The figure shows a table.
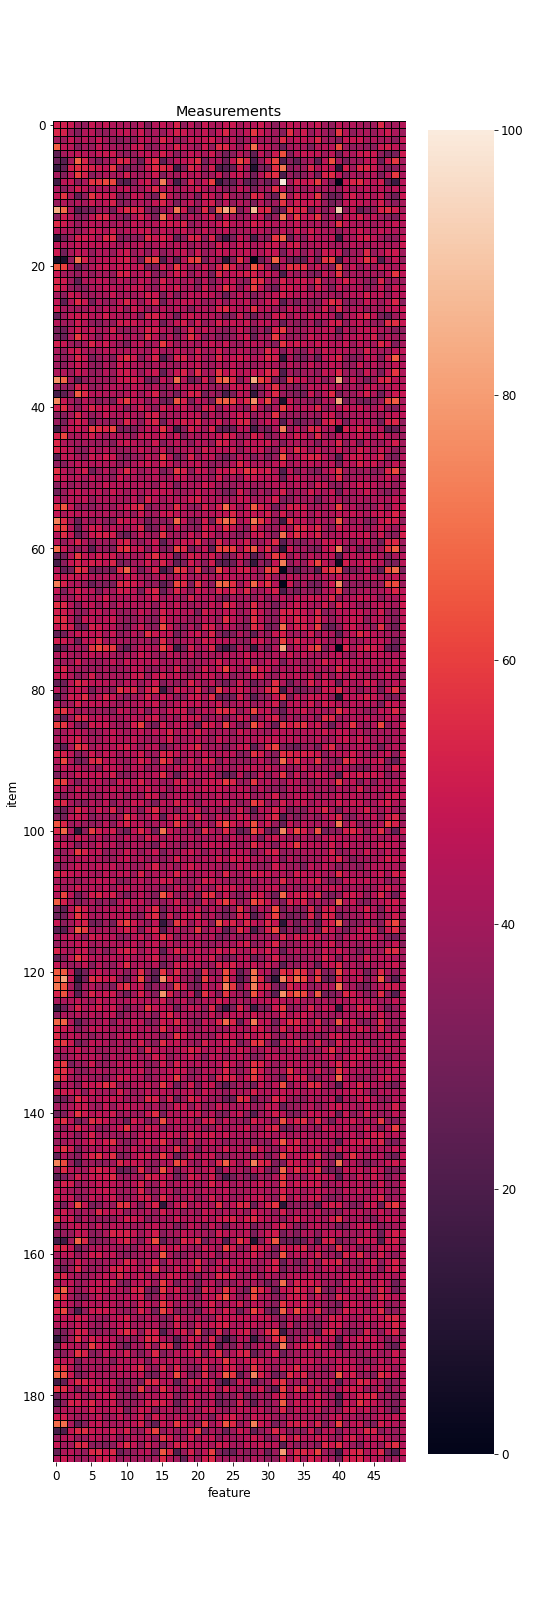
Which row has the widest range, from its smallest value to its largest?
8
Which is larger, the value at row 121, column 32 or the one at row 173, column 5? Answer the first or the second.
the first
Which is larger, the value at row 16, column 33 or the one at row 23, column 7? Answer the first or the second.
the second
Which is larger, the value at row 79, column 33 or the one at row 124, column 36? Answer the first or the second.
the second
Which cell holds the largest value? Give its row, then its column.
8, 32
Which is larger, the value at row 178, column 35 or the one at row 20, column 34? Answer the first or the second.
the second
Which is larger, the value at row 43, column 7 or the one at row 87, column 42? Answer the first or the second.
the first
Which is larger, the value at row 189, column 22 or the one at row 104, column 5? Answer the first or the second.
the first
